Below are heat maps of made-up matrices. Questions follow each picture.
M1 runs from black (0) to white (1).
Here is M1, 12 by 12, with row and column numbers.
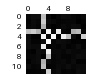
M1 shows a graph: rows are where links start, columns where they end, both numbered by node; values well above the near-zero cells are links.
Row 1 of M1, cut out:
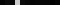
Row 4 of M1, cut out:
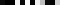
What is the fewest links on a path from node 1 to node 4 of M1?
2
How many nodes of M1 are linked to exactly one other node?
10
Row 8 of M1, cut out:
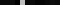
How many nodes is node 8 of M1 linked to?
1
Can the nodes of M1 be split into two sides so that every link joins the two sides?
yes
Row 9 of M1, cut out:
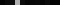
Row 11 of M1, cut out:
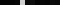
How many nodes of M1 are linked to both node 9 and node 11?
0
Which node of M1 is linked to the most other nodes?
node 3
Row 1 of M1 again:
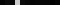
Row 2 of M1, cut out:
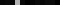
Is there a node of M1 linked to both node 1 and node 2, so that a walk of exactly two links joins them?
yes
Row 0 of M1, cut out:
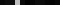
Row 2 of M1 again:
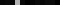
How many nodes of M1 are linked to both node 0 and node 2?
1
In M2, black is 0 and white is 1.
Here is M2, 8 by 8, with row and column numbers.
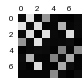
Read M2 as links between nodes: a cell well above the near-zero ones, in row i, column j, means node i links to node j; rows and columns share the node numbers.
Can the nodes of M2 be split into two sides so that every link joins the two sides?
yes
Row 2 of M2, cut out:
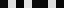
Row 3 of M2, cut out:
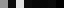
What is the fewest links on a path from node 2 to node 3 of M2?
1
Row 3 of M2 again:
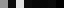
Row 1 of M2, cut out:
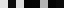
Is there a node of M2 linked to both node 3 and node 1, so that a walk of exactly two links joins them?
yes
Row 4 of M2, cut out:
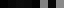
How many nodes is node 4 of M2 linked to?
2
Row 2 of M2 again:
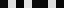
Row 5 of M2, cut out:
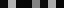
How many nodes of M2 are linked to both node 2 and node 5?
2
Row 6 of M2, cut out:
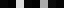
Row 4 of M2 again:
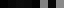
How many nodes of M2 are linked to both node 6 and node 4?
1
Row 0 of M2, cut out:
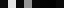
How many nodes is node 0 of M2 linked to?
2
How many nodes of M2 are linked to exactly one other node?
1
